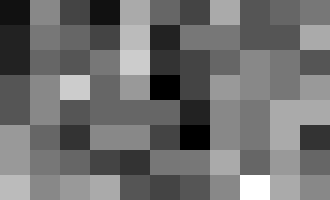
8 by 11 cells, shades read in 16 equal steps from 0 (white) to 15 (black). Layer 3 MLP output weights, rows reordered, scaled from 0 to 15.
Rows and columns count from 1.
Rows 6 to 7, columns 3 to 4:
12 7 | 9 11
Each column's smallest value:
4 7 3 5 3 8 8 5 0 5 5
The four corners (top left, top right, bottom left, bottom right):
14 8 4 7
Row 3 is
13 9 10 8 3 12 11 9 7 8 10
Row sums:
103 99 100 88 92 99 91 72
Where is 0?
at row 8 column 9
